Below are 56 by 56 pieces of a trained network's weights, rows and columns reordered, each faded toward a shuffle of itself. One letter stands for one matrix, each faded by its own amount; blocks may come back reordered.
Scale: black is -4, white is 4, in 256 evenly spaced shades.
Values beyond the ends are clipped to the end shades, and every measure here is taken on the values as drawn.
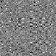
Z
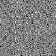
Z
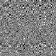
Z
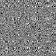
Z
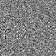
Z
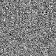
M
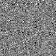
Z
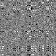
Z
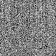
M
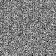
M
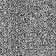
M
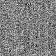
M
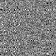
Z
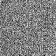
M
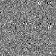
Z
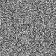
M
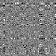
Z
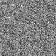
M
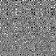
Z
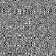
Z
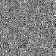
Z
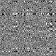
Z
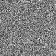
M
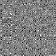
Z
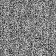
M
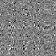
Z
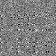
Z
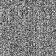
M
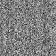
M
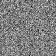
M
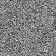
M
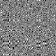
Z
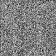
M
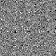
Z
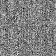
M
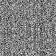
M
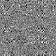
Z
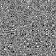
Z
